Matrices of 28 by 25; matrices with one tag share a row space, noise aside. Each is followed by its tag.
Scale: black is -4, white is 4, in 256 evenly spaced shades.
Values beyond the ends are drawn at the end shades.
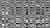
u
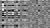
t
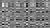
u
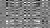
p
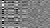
t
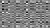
u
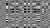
p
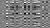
p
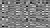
u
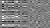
t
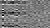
t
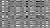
u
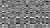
u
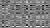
u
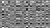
u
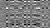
p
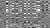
p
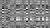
u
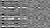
t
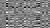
p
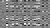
p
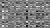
u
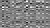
u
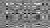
p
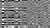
t
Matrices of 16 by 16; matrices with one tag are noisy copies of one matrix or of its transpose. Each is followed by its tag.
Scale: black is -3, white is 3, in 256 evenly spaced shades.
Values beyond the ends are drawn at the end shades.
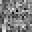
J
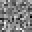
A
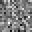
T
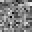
J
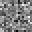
A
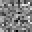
A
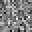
T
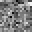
J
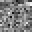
J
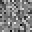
T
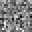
A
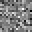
T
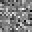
T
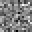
A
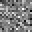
T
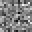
A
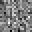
T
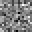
A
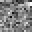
J
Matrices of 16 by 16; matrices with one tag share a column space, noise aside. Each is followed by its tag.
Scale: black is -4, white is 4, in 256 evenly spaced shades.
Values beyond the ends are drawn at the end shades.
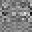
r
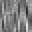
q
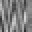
q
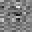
r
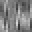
q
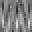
q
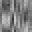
q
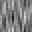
q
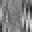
q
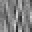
q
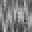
q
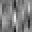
q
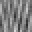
q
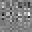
r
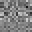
r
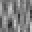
q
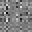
r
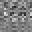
r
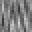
q
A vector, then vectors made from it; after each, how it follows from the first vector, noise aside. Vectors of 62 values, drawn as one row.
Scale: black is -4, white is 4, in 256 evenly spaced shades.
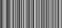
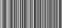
negated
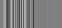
partly zeroed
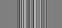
partly zeroed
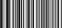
scaled up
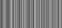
shrunk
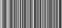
negated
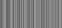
shrunk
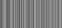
shrunk
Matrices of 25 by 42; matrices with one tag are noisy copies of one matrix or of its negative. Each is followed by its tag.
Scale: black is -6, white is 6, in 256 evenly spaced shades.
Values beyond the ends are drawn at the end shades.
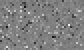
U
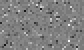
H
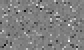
H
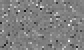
H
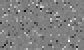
H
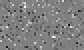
U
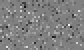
U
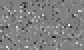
U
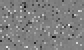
U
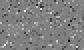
H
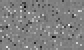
U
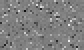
H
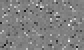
H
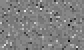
H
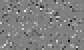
H
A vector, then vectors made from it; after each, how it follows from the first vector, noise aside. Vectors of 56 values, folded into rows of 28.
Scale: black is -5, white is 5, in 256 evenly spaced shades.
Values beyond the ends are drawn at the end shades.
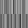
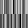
scaled up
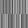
sign-scrambled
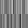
copied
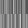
negated
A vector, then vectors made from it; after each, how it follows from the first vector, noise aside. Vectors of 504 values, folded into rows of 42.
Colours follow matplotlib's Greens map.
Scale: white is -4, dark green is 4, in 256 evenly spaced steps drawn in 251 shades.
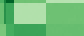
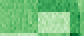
reversed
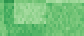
shrunk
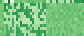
sign-scrambled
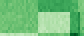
reversed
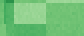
shrunk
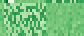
sign-scrambled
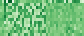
sign-scrambled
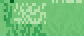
partly zeroed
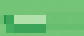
partly zeroed
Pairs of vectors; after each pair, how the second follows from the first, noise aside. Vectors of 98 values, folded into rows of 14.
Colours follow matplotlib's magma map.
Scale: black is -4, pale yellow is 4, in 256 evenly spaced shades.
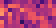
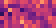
negated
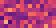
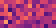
sign-scrambled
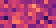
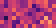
sign-scrambled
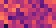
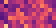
negated
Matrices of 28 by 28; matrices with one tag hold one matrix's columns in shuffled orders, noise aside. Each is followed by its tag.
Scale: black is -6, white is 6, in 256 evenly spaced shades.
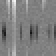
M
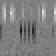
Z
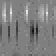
Z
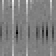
M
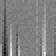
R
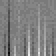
R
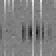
M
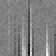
R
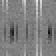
M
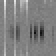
M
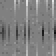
M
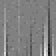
R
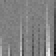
R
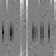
M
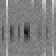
M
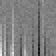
R
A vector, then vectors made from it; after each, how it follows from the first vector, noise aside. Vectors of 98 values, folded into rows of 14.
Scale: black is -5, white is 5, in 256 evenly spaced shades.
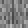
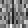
scaled up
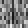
scaled up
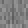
shrunk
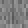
shrunk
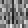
scaled up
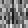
scaled up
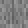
shrunk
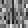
scaled up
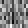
scaled up
